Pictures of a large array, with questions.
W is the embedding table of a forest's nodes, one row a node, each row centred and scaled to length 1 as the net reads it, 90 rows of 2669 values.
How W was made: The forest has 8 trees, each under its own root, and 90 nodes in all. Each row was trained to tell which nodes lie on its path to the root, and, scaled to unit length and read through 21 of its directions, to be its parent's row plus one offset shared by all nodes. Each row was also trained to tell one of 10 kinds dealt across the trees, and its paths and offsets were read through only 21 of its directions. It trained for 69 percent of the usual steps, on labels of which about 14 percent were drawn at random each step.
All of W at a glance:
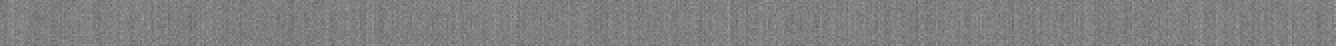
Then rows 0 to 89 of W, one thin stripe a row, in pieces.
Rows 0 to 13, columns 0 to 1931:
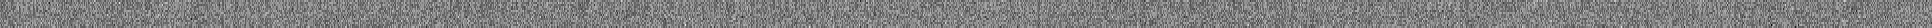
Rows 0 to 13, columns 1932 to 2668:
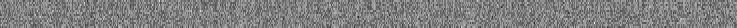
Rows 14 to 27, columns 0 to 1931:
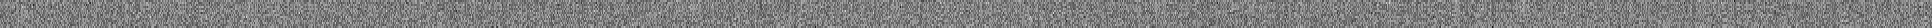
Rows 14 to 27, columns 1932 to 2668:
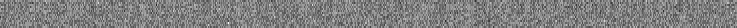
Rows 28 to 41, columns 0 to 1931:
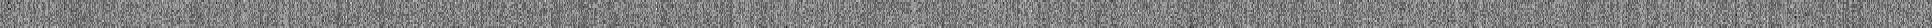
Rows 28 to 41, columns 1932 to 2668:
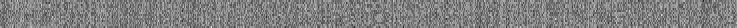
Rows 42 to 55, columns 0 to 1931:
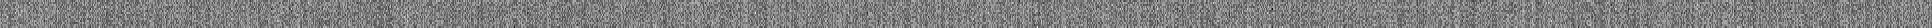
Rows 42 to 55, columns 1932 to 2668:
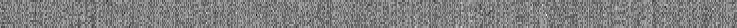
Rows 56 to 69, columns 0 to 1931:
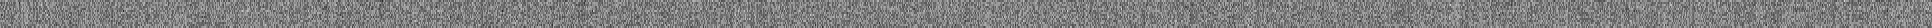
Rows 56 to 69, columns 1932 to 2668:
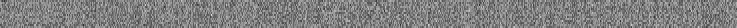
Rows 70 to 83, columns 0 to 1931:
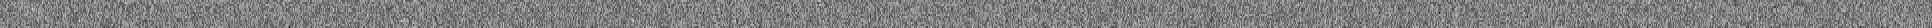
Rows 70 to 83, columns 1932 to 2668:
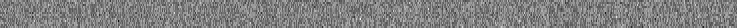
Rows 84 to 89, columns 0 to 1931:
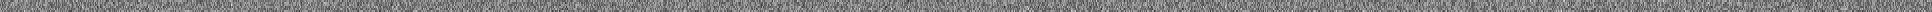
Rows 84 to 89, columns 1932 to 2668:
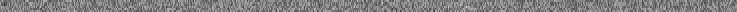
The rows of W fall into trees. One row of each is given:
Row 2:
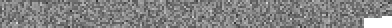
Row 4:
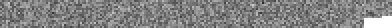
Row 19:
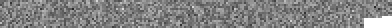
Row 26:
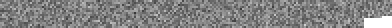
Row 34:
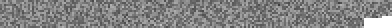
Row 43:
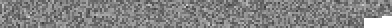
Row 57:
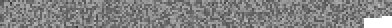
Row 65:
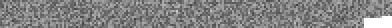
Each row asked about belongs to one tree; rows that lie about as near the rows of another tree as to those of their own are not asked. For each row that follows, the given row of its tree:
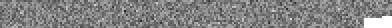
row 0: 65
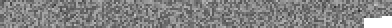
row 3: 57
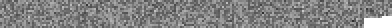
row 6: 4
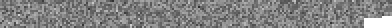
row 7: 2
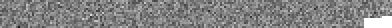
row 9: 65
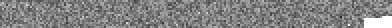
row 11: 65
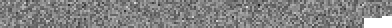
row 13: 4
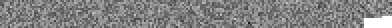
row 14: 19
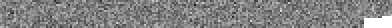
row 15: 4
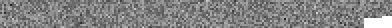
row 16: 2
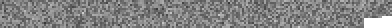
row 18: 2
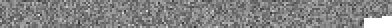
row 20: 4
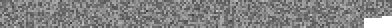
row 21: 26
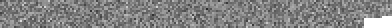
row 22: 65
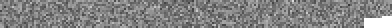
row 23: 19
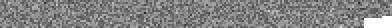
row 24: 2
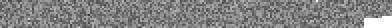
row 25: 34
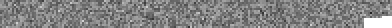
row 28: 65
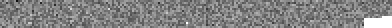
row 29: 34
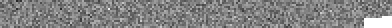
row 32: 34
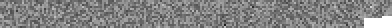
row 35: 65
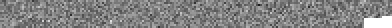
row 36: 2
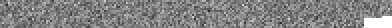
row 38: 65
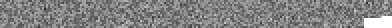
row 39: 2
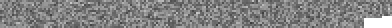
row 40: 34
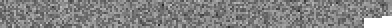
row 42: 4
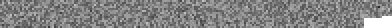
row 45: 65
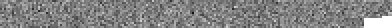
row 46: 34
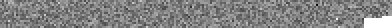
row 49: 34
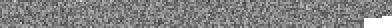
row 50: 19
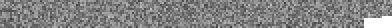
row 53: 43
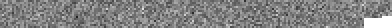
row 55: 34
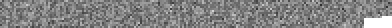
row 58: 4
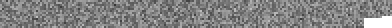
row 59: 19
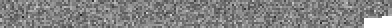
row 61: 4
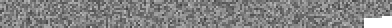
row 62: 26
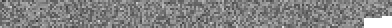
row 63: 34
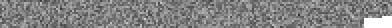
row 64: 4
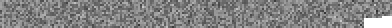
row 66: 19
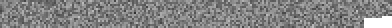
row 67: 26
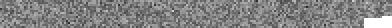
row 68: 2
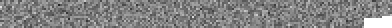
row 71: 19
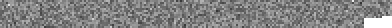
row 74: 34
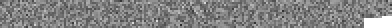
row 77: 19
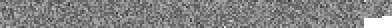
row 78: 65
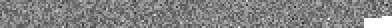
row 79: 2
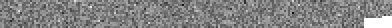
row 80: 19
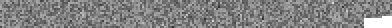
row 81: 19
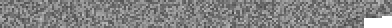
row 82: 19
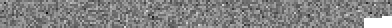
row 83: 34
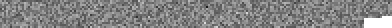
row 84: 4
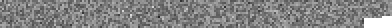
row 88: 4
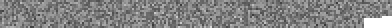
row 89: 65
